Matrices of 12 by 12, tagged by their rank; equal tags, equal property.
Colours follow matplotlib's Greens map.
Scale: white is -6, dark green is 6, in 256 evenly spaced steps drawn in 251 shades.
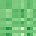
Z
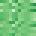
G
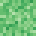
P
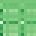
Z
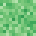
P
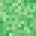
P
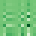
Z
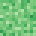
P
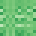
G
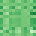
G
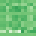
G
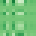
Z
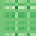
Z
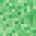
P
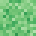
P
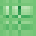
Z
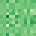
G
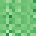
G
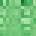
G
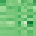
G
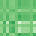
Z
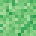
P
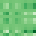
Z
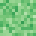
P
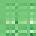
Z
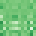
G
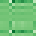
Z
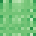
G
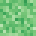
P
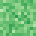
P
